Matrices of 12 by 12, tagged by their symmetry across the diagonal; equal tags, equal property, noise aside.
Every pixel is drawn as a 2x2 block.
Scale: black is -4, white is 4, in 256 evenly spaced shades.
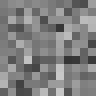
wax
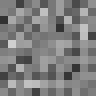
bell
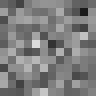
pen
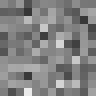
pen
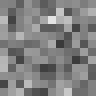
pen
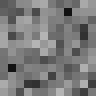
bell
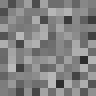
bell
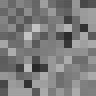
bell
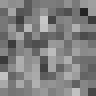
pen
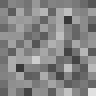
bell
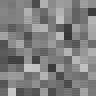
wax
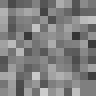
wax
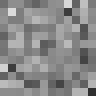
bell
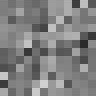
wax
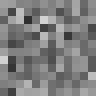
pen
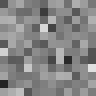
pen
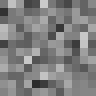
wax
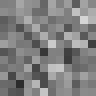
wax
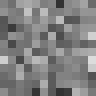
wax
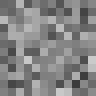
bell
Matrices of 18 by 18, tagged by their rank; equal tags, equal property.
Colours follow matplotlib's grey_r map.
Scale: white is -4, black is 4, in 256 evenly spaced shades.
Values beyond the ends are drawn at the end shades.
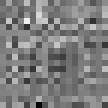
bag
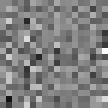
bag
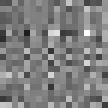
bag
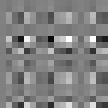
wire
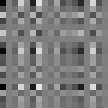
wire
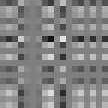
wire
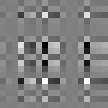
wire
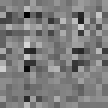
bag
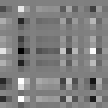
wire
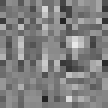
bag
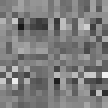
bag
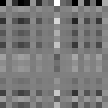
wire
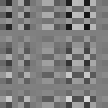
wire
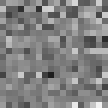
bag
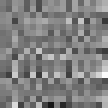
bag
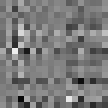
bag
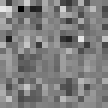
bag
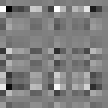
wire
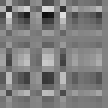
wire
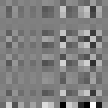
wire
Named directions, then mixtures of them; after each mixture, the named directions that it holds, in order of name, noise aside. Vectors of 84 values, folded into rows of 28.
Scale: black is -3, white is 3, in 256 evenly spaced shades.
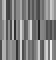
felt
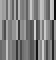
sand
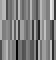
felt, sand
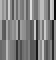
sand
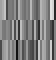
felt, sand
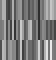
felt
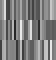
felt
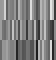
felt, sand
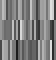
felt, sand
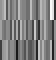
felt, sand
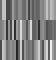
felt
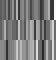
sand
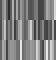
felt, sand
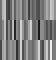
felt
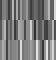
felt, sand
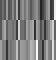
sand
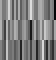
felt, sand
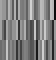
sand
